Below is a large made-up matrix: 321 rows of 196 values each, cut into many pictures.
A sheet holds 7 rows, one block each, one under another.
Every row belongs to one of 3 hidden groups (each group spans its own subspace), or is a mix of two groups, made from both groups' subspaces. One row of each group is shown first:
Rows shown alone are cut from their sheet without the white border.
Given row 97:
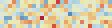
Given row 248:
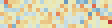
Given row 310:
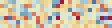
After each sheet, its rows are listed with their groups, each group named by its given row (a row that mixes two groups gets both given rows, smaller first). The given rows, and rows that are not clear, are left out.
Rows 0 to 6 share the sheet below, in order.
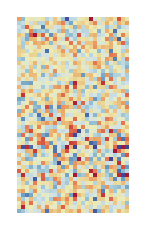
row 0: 310
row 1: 248
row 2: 248
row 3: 97
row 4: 310
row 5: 310
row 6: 248
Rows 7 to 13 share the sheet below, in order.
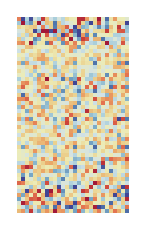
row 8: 310
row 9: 248
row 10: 310
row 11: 310
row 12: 248
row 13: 97
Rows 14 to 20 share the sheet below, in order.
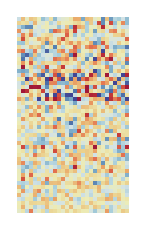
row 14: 248
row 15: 248
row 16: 97
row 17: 97
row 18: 310
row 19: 248
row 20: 97 and 248
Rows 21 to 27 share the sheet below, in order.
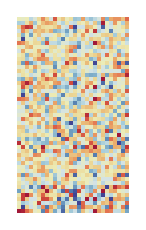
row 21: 248
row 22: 310
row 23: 248
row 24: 97
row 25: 310
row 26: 310
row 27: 248
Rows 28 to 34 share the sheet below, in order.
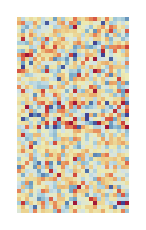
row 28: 248
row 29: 248
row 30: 310
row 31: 97
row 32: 248
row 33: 97
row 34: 310
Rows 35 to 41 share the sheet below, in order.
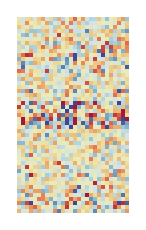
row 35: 97
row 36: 248
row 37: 310
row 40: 310
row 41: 310
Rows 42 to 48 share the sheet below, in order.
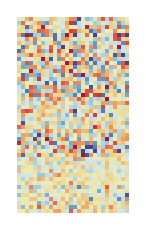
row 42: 310
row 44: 97 and 248
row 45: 248
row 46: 97
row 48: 97
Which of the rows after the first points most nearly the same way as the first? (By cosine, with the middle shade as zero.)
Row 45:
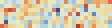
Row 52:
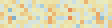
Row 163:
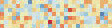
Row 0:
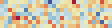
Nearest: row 0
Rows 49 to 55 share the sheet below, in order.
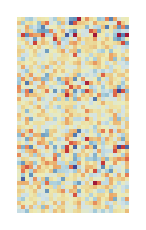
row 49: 310
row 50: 248
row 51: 310
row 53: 310
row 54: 248
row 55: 248
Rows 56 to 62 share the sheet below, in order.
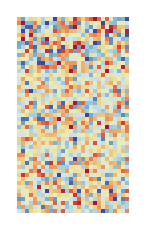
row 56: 248
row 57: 97
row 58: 310
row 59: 97
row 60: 248
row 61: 97
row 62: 248
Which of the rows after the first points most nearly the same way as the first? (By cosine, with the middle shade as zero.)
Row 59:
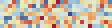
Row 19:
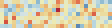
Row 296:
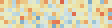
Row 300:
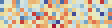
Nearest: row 300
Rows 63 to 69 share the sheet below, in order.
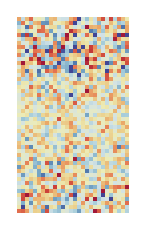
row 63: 310
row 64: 97
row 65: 97
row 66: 97
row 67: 310
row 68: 97
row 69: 248
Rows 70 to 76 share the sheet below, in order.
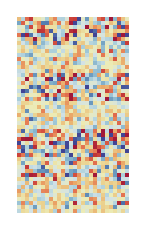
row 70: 310
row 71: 248
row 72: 97
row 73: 310
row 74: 248
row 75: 310
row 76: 310
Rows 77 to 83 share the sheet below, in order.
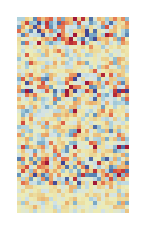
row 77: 97
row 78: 310
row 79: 310
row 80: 248
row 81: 310
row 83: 310
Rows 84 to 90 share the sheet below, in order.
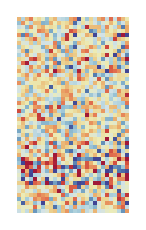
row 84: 310
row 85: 97
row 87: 97
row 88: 97
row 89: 248
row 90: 310
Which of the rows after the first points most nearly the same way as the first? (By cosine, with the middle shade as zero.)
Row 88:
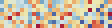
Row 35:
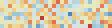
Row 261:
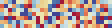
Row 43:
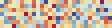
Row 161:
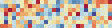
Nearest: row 43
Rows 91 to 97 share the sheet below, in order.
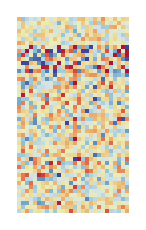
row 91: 248 and 310
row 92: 97
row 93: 248
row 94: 310
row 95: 248
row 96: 97
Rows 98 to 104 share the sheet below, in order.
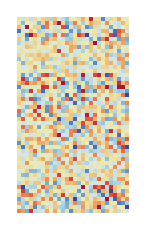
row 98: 310
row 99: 310
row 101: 97
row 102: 310
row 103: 97
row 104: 248
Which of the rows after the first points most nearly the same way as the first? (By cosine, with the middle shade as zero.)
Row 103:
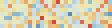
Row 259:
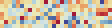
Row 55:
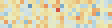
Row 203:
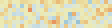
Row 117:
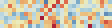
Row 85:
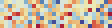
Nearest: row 117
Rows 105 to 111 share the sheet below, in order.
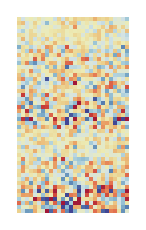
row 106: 97 and 310
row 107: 248
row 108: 310
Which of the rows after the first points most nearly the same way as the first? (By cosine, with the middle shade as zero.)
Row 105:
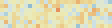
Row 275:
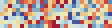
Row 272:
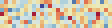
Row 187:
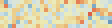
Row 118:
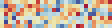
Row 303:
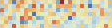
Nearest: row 187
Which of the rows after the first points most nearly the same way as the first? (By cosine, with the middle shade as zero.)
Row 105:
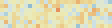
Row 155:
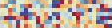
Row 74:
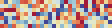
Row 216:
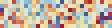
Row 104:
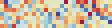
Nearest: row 104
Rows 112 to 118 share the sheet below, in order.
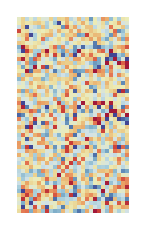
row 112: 310
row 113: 248
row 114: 310
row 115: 248
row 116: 310
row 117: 97
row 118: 248
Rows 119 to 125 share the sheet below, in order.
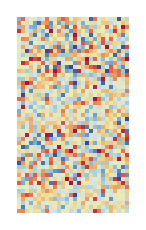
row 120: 97
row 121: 248
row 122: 97 and 248
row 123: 97
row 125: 248
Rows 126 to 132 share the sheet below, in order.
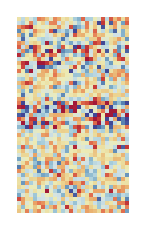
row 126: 248
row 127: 97
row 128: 248
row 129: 248
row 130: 310
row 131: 97
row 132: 248 and 310
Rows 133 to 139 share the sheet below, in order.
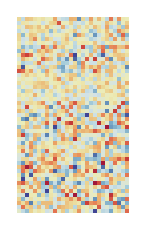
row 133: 310
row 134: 248
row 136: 97
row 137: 248
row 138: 248
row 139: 248 and 310
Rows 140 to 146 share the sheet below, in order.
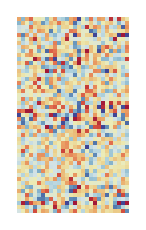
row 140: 310
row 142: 97
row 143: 248
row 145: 97
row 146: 310
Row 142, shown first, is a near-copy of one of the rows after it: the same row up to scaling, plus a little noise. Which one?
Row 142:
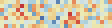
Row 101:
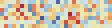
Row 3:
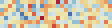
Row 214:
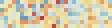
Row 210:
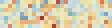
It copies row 101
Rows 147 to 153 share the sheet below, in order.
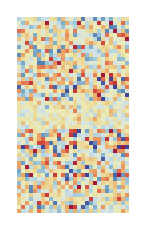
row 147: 248
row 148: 97
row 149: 248
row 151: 310
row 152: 310
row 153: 97
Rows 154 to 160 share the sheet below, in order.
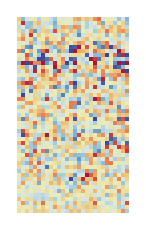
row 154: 248
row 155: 310
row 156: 248
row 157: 310
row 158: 248
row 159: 97
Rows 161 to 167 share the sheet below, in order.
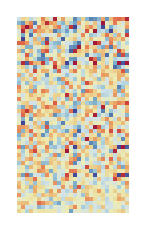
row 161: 248
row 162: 310
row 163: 310
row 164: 248
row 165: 310
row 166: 310
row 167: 97
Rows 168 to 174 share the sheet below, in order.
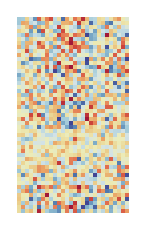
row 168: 97
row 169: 97
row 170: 97
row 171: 97
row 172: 248
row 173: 310
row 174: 97
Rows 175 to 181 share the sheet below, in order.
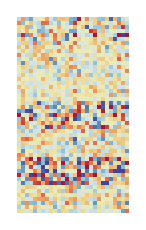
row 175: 310
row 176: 97 and 310
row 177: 310
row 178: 248
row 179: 248
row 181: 310
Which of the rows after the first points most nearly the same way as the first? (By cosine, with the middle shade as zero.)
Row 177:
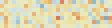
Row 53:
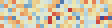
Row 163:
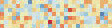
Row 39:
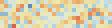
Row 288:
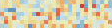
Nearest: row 288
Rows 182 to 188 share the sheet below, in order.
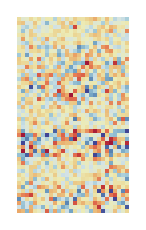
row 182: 248
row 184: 97
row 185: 310
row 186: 248
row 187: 248
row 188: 248
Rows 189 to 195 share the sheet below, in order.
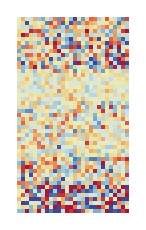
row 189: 97
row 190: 310
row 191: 97
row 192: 248
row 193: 97
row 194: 248
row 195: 97
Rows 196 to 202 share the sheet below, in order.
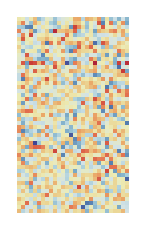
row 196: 248
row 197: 310
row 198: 248
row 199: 248
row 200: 248 and 310
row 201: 248
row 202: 97
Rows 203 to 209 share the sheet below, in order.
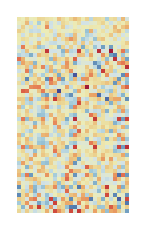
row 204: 248
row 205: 97
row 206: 310
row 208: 310
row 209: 97
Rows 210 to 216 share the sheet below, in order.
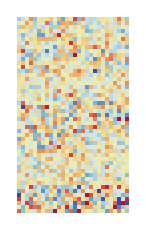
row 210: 97
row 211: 248
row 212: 97
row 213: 248 and 310
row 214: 97
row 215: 97
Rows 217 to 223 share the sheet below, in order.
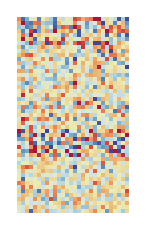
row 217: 248
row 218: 248
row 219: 248
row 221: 310
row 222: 248
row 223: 97 and 248
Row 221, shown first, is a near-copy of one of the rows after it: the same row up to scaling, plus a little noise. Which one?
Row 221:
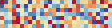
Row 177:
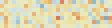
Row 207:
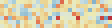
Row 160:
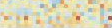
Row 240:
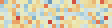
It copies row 240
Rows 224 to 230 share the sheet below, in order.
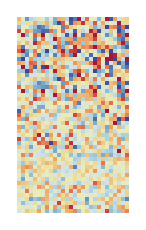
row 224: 310
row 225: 248
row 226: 310
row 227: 97 and 310
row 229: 248
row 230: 97
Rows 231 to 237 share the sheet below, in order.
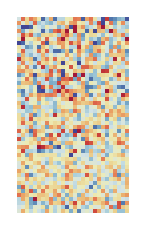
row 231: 248
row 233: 97
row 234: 248
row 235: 97
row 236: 310
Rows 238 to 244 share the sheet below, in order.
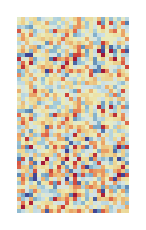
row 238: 248
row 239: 248
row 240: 310
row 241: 248
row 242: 310
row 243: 310
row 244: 248
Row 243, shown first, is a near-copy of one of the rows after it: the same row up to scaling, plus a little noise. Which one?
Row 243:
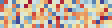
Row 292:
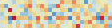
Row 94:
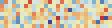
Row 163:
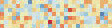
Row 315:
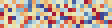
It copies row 94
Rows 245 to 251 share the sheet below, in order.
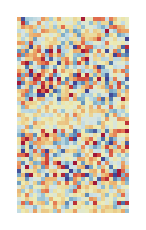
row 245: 248
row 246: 97
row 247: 97
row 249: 248
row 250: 310
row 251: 310
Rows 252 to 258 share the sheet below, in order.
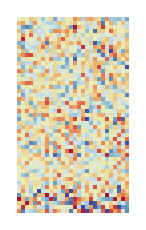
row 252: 248
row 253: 248
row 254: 248
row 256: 97
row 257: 97
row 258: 97
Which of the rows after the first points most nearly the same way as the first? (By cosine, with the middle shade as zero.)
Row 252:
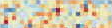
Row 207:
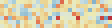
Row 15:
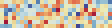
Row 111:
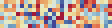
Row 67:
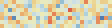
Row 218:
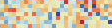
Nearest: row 15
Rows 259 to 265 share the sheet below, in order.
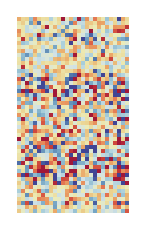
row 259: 97
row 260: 248
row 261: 310
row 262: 310
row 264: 310
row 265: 310
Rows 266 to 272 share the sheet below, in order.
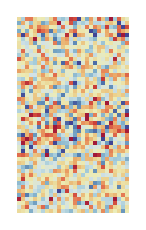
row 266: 310
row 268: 248
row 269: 97
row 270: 248
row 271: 248
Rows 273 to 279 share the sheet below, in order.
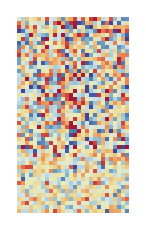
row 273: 248 and 310
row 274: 310
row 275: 97
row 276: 97
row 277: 310
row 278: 248
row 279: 97
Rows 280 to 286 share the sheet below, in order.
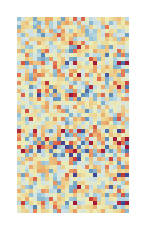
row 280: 97
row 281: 310
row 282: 97
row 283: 310
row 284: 97
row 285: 310
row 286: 310
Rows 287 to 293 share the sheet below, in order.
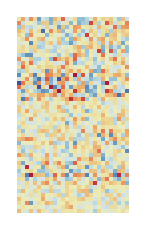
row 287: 97
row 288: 248
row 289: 97
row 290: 310
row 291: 248
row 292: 310
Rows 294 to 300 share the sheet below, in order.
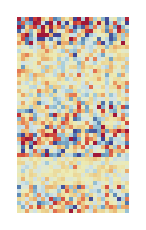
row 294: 97
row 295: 248
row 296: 97
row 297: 248
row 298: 248
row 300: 97
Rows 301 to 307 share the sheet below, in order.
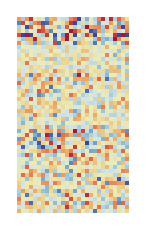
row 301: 310
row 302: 97
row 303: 97
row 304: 248
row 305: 97
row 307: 310
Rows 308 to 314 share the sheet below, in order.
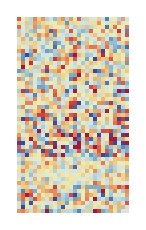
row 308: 97
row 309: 248
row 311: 310
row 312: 248
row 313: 248
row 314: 248
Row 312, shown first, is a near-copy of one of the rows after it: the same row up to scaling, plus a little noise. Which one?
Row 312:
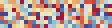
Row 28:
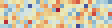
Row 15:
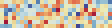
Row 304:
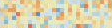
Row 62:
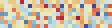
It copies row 62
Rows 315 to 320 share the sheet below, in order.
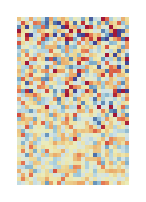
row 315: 310
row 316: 97
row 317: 310
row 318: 248
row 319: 248
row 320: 248
